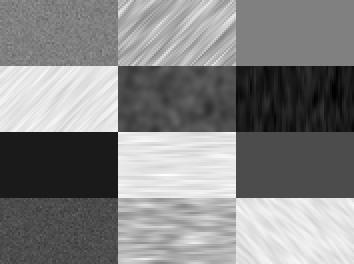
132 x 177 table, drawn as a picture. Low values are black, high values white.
The table splits into 4 rows of 3 panels. Panel 1,1: middling, fine-grained, faint in contrast. Panel 1,2: high, slanting up to the right. Panel 1,3: middling, flat. Panel 2,1: very high, slanting up to the right, faint in contrast. Panel 2,2: low, blotchy, faint in contrast. Panel 2,3: very low, streaked downward, faint in contrast. Panel 3,1: very low, flat. Panel 3,2: very high, streaked across, faint in contrast. Panel 3,3: low, flat. Panel 4,1: low, fine-grained, faint in contrast. Panel 4,2: high, streaked across. Panel 4,3: very high, slanting down to the right, faint in contrast.
